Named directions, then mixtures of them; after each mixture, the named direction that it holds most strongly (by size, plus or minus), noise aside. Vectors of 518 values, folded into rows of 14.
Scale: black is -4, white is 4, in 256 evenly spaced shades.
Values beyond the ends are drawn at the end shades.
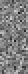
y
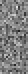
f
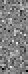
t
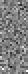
t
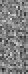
f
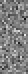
f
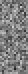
y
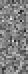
y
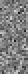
y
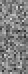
f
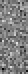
t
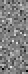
t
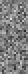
y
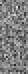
f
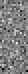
t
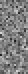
y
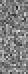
f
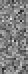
y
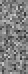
f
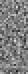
f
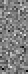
t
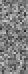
y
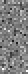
t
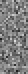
f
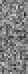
f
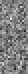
y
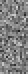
f
